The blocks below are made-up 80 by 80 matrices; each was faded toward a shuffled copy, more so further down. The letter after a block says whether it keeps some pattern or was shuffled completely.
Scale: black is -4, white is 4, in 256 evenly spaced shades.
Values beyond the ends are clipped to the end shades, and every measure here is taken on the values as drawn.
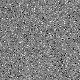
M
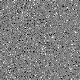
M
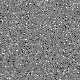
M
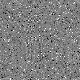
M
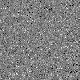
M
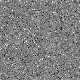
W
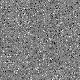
M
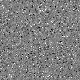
M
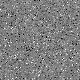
W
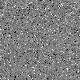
M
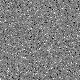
W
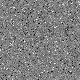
W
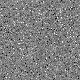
M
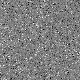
W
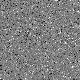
W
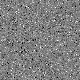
M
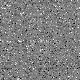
M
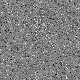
W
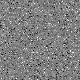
M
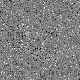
M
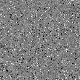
M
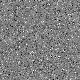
W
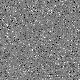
M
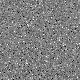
W
